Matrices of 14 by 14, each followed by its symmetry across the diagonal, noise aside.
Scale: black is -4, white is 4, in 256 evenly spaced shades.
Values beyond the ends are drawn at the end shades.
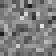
neither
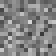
neither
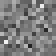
symmetric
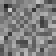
symmetric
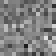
neither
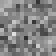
neither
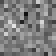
neither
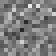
neither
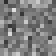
neither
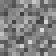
symmetric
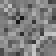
symmetric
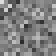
symmetric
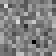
neither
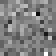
neither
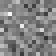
neither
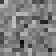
symmetric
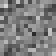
symmetric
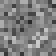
symmetric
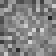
symmetric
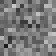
neither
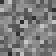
symmetric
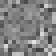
symmetric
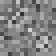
symmetric
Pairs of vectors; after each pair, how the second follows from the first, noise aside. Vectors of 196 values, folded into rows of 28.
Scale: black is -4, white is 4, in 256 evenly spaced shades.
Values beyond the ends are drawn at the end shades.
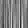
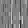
partly zeroed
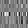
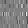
partly zeroed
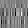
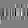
partly zeroed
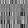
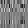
wrapped around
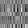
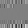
partly zeroed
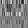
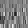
wrapped around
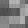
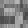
wrapped around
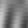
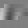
partly zeroed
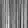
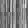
wrapped around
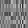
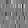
partly zeroed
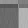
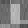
wrapped around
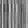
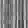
wrapped around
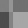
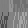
partly zeroed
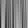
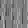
partly zeroed
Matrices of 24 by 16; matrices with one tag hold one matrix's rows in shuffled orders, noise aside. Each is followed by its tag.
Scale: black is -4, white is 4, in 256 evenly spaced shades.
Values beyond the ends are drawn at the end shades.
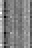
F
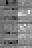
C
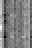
F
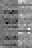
C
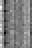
F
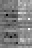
C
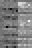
C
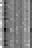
F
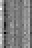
F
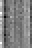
F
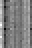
F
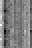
F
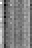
F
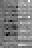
C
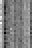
F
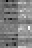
C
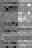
C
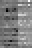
C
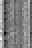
F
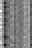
F
